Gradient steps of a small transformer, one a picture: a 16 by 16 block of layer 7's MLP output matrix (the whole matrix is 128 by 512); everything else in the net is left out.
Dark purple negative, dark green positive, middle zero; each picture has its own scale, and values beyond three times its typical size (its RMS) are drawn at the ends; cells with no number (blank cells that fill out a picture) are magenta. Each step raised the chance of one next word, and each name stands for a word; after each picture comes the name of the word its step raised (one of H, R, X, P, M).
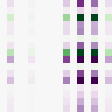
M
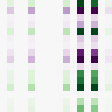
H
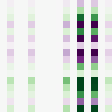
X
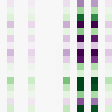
X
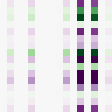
M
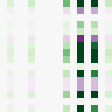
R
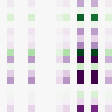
M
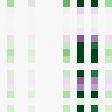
R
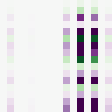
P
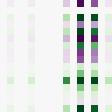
X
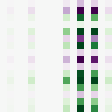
H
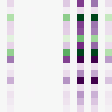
M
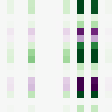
R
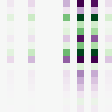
M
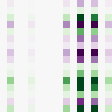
X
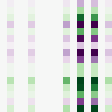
X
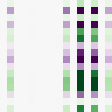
H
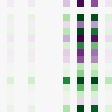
X
